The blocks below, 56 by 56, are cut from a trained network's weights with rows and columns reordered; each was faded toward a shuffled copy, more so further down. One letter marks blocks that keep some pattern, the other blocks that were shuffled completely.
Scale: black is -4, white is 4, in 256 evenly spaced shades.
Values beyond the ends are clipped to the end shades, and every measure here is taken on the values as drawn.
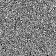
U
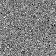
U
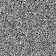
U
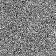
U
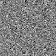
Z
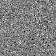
U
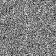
Z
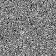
U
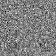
Z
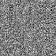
Z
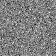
U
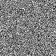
U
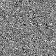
Z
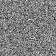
U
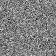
U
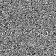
Z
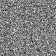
U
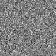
Z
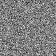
U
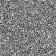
U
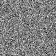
U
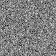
U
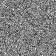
U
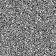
U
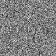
Z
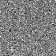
Z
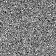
U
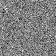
U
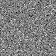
U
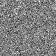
U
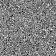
U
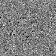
Z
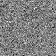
Z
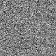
Z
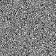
Z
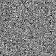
Z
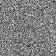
Z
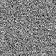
Z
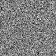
U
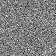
U
